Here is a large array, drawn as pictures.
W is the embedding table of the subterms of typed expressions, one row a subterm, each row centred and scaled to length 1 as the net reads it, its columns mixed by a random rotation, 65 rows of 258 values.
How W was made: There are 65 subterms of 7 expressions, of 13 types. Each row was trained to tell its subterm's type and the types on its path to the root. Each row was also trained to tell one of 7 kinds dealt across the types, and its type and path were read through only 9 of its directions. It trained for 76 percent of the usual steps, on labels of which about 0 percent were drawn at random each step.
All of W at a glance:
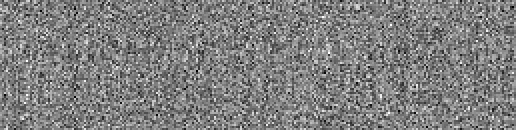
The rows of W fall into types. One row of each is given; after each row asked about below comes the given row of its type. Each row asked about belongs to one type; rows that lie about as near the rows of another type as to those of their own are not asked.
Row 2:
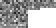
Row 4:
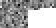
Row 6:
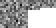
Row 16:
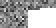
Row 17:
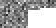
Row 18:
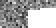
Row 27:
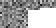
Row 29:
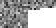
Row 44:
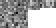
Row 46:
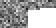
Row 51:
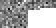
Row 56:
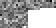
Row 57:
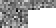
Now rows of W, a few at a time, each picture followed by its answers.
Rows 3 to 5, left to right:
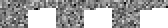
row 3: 4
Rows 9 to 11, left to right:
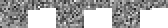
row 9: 44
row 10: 2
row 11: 17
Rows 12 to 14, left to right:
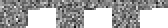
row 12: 29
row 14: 51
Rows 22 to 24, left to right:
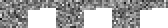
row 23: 17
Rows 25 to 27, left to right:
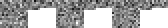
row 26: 17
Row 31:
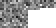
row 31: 18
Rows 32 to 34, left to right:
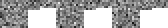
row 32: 6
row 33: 29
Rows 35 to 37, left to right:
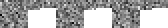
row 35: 51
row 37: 57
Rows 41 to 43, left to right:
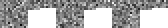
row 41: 51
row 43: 2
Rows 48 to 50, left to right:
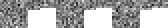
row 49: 2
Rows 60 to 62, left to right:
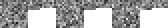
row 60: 44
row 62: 4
